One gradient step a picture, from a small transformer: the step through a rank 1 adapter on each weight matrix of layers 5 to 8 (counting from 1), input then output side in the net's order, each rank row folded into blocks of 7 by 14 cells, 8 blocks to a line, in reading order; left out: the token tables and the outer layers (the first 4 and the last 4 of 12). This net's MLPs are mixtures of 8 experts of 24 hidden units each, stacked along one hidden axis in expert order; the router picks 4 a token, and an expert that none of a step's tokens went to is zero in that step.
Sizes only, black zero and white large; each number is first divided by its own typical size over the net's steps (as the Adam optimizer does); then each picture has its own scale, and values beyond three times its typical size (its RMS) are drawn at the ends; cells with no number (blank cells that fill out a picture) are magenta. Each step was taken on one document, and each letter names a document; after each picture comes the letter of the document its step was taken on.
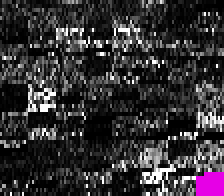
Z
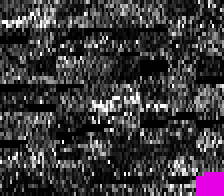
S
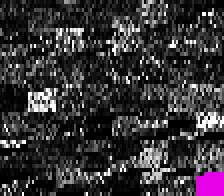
Z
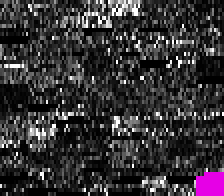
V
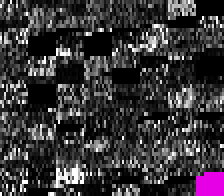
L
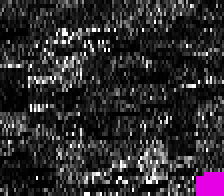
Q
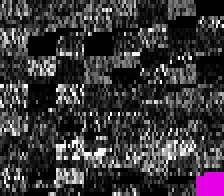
L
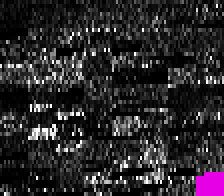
Q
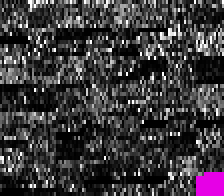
S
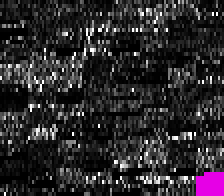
Q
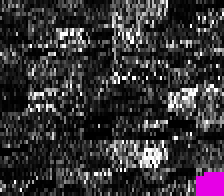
Z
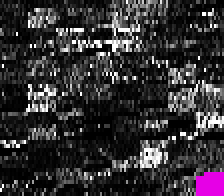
Z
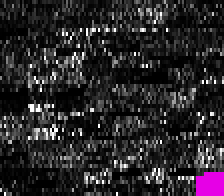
Q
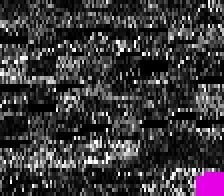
S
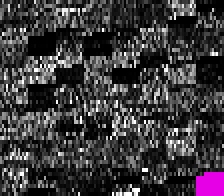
L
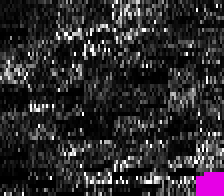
Q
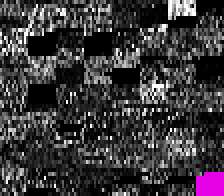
L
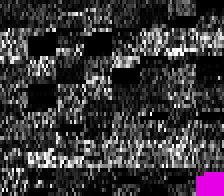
L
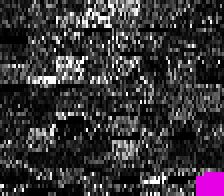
V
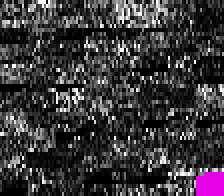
S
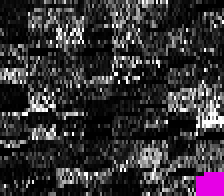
Z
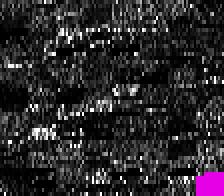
Q
